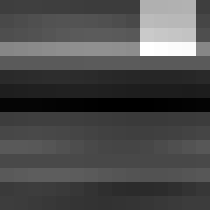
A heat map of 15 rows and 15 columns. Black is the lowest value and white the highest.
The ninth with the highest average is the top right. The top right is the roughest part. The grain runs across in streaks. The values are skewed, with a long tail toward high values. In the top right lies a patch that is higher than the rest.
